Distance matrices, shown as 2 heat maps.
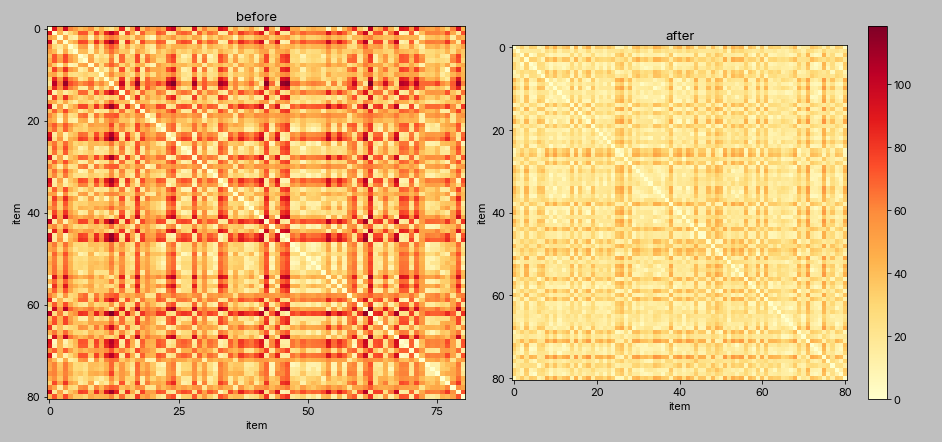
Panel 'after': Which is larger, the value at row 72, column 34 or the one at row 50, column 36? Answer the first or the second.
the second
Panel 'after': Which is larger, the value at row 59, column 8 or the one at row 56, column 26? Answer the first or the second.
the first
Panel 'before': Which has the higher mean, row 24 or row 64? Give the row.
24
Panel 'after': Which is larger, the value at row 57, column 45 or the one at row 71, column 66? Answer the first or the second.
the second
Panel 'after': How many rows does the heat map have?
81
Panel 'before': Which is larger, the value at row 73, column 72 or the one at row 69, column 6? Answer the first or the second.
the second
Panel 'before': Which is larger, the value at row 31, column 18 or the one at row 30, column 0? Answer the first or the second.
the second
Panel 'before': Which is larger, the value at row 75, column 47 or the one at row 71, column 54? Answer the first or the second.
the second
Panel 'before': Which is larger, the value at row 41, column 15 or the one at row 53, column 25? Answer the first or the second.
the second
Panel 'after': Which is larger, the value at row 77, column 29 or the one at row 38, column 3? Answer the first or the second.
the first
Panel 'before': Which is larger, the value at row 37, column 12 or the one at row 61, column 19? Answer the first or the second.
the second
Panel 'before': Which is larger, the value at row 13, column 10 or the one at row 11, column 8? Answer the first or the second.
the second
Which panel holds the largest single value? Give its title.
before
